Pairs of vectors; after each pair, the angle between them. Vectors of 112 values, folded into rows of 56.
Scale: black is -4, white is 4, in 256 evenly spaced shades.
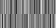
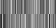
partly opposed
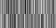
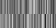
orthogonal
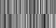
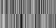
partly opposed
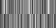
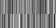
partly aligned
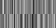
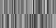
partly aligned
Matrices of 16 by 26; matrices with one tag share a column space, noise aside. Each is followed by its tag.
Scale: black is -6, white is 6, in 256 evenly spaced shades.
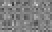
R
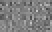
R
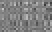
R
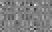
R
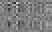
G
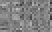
R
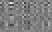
G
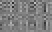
G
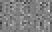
G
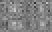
G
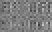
G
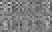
G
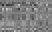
R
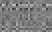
R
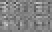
G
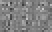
R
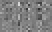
R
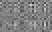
G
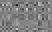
R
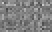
R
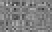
R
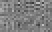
G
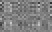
G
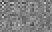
G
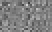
R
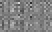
G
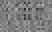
R
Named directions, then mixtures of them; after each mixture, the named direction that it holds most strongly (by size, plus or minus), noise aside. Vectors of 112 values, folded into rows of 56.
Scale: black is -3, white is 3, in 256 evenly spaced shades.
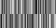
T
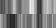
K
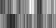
K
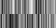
T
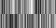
T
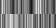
T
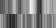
K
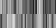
K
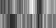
K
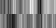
K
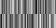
T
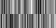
T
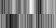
K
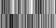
T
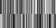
T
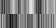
K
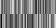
T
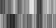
K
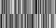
T
